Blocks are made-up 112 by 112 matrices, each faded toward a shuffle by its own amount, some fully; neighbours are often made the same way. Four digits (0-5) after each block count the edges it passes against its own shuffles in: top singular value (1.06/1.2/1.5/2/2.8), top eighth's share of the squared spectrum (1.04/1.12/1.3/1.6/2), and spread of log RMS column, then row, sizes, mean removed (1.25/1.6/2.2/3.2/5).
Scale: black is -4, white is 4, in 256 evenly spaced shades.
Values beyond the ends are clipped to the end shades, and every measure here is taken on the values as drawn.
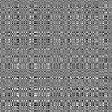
5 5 4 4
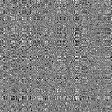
5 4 3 3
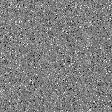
3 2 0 0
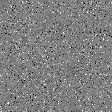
3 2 0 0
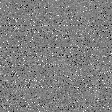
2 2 0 2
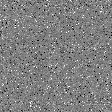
0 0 0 1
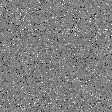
1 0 0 1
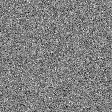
0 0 0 0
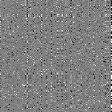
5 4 3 2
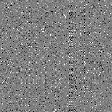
4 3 2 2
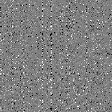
4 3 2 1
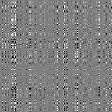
5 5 4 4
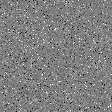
2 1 0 0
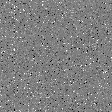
2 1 0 0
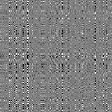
5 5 4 3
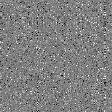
4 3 2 1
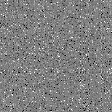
4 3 2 1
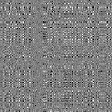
5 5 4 4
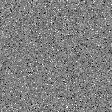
3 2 0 0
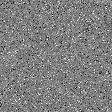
1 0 0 0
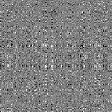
5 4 3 3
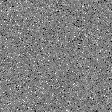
2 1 0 0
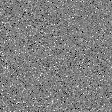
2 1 0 0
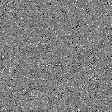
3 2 1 1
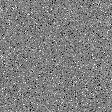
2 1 0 0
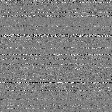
3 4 0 4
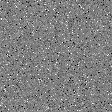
0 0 0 0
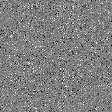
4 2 1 1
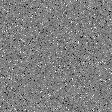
0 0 0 0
